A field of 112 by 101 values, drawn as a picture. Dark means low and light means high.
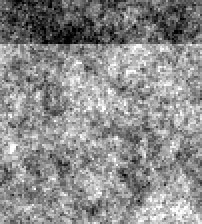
The bottom part is higher, past a seam about 20% of the way down. The texture is blotchy. No regular stripes run through it.
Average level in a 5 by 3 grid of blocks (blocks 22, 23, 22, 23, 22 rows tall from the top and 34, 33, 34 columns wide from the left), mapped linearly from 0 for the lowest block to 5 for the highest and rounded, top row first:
011
455
454
443
445
